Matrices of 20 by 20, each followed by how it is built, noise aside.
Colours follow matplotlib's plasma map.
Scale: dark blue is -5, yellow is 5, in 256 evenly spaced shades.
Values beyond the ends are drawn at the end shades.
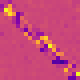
banded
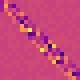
banded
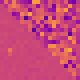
upper triangular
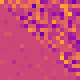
upper triangular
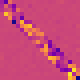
banded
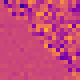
upper triangular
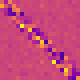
banded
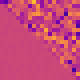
upper triangular
